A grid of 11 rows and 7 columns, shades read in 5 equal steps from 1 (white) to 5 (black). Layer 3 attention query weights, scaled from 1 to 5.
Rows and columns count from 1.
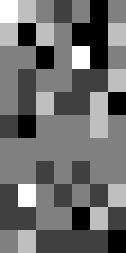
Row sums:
21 24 23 23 24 23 21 23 21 25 26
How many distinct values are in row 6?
4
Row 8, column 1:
3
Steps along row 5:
up down up same down up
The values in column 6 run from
2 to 5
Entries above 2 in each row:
5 4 6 6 5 6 7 7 5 6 6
